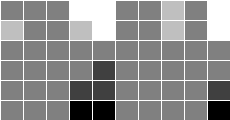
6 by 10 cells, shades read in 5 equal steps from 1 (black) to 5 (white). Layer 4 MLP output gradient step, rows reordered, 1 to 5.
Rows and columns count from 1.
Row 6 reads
3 3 3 1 1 3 3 3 3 1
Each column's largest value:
4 3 3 5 5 3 3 4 3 5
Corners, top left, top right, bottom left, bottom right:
3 5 3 1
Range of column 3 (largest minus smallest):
0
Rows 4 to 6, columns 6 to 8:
3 3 3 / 3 3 3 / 3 3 3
